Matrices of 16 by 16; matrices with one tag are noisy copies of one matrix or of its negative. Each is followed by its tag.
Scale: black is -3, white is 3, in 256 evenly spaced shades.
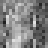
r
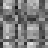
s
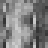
r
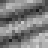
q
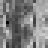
r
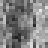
r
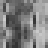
r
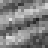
q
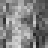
r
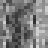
r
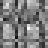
s
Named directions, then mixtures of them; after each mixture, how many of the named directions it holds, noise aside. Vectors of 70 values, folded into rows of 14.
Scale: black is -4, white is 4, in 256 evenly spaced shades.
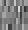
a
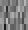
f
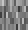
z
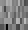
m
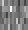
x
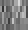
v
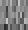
two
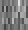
two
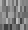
three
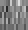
three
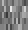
two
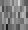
two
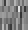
one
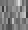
one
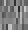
one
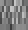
three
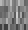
three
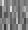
three
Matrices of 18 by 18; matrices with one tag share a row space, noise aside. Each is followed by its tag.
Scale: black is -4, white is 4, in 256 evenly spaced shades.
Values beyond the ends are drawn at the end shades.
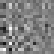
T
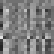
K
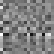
K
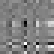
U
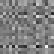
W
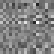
W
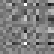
U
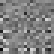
K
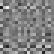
K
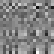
W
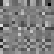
K
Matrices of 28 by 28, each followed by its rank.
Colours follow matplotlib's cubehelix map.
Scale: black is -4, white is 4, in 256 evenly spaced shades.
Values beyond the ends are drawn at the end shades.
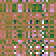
three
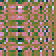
two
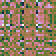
three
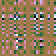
two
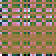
one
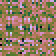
five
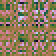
three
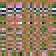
two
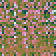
five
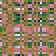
two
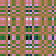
one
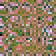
five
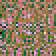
five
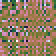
three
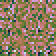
five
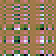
one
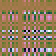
one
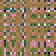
two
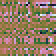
three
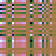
one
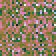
five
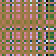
one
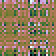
two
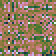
five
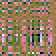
three
